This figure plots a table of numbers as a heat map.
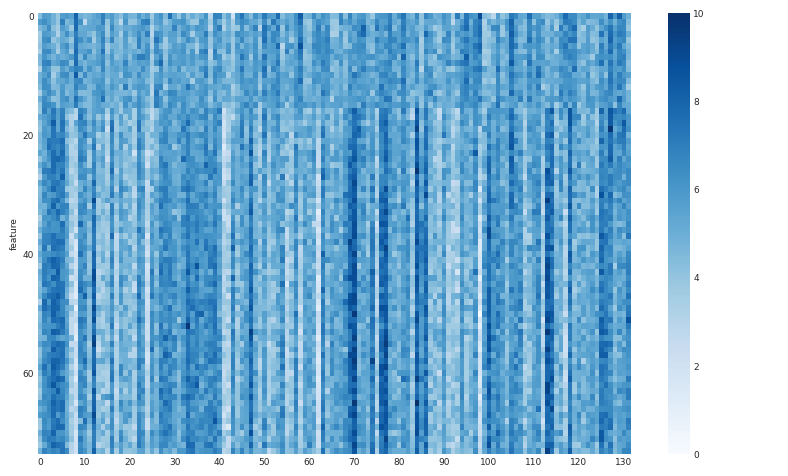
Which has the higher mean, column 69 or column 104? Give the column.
69
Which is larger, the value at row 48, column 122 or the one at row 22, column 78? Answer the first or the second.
the second
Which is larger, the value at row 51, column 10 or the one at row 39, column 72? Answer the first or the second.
the first
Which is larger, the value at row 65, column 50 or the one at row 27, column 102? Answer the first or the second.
the second
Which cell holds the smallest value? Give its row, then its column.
50, 98
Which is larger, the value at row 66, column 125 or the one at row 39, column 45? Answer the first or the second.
the first
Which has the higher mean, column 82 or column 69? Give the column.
69
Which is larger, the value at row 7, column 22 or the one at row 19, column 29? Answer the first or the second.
the first
